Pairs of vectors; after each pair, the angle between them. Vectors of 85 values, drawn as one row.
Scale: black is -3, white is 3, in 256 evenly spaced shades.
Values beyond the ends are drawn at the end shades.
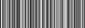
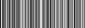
nearly parallel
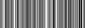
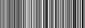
partly opposed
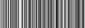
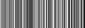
orthogonal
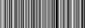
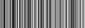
partly opposed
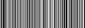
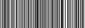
partly opposed
